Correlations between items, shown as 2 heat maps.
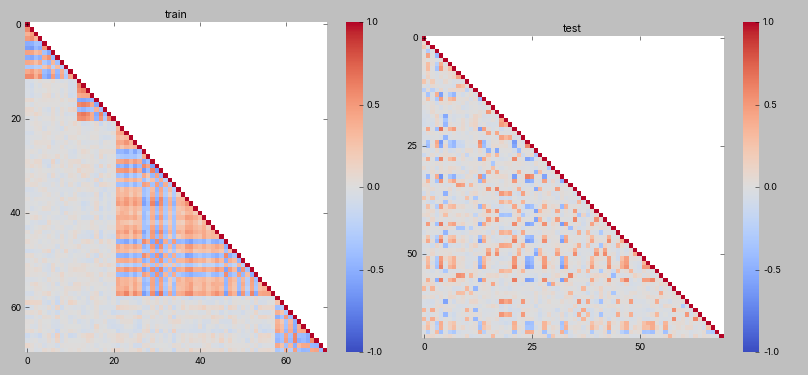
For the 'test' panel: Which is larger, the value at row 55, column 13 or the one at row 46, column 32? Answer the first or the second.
the first
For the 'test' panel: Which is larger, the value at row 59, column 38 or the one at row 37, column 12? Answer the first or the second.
the first
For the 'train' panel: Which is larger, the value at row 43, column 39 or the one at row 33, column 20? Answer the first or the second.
the first
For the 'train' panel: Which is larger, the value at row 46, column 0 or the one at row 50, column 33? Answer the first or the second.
the second
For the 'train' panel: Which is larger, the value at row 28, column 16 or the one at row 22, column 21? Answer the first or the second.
the second
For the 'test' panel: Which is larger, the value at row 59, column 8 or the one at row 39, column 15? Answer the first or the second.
the first
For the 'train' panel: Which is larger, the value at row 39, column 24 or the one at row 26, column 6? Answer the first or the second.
the first
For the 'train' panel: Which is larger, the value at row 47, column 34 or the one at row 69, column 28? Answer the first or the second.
the second
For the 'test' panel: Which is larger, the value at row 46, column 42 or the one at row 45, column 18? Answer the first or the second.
the second
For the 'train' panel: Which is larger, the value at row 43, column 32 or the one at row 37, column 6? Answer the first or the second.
the second
